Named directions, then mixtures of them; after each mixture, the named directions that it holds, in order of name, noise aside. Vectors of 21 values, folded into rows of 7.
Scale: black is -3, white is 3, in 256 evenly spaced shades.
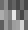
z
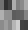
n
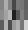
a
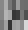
a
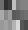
n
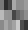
n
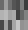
a, z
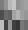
a, n, z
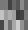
a, n, z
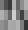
a, n, z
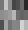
a, n, z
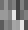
z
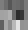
a, n, z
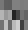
a, n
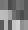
a, n, z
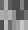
a, z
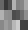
n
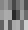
a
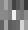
n, z
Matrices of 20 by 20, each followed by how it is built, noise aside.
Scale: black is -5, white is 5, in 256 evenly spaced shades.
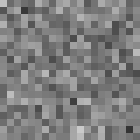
noise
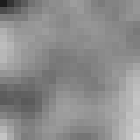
smooth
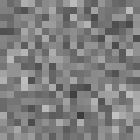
noise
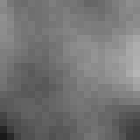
smooth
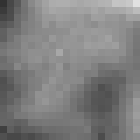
smooth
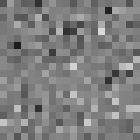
noise
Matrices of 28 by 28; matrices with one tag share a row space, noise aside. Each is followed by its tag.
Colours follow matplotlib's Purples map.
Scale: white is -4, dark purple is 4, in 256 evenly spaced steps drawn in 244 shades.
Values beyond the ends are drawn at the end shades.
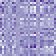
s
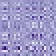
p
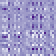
p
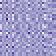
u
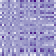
s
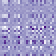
p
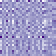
u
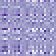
p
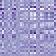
s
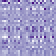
p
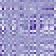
s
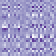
p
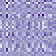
u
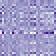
s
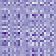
p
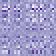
p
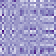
s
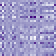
s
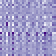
u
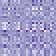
p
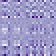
p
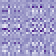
p
